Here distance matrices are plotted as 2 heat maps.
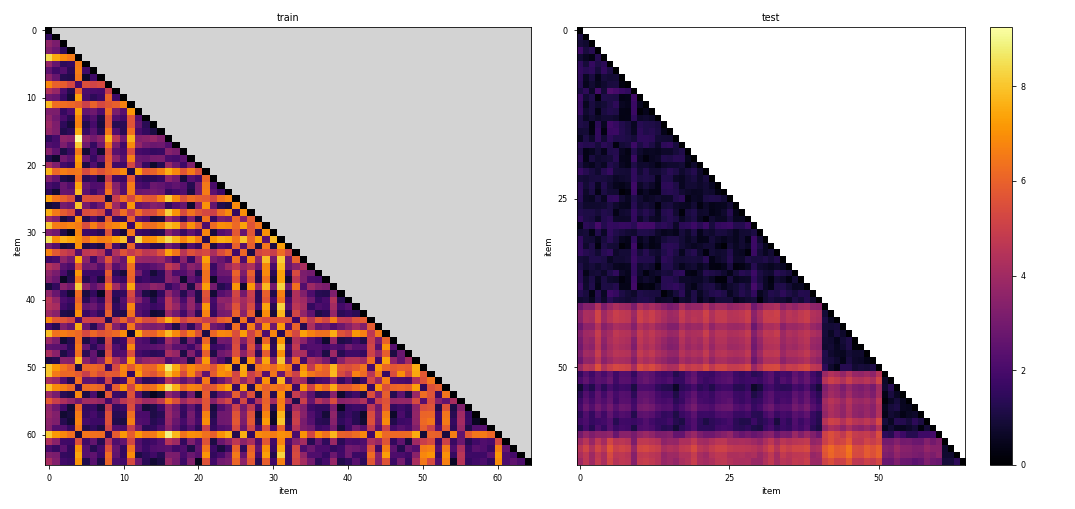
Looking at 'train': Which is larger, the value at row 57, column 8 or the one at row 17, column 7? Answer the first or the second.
the first
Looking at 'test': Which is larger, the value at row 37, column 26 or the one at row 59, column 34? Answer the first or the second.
the second
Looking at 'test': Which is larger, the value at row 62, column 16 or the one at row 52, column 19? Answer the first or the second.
the first
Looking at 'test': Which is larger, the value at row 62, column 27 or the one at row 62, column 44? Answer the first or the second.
the second
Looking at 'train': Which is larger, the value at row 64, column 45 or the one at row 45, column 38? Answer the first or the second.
the second
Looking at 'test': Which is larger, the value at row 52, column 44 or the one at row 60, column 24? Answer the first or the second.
the first
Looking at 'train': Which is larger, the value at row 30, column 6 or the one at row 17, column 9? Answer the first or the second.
the second
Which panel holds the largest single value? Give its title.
train
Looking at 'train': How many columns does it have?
65
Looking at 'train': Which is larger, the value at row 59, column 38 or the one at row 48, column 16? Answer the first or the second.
the second
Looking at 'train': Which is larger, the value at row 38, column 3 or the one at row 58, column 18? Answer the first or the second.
the first
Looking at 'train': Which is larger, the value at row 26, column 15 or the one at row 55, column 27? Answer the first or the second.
the first
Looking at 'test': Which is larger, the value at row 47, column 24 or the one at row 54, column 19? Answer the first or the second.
the first
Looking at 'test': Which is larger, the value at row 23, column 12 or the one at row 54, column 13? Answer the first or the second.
the second
